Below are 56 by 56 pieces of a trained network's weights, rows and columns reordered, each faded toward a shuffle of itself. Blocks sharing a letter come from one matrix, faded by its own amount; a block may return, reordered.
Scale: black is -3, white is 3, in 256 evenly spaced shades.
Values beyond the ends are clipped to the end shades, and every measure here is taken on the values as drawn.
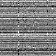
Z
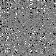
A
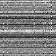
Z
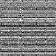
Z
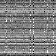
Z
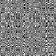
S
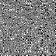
A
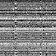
Z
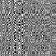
S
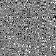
A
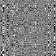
S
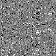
A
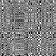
S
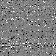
A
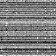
Z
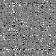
A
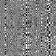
S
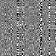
S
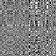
S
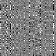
S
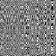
S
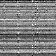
Z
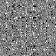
A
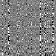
S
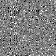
A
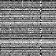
Z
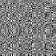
S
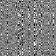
S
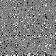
A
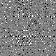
A
